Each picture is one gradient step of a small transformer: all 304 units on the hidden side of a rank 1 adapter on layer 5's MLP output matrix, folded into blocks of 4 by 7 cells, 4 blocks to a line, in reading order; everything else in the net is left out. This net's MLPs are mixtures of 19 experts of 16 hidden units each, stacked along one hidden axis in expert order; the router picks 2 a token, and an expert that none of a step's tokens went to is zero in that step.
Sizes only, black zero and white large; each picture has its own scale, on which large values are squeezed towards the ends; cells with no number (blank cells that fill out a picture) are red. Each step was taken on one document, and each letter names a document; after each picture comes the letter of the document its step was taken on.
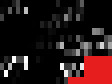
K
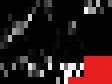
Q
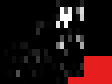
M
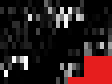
K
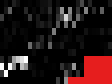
K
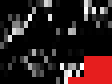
Q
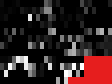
K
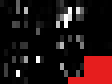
M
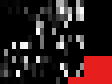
M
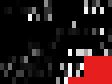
Q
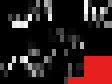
Q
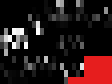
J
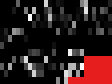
Q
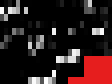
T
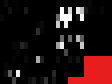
M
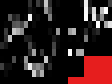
Q
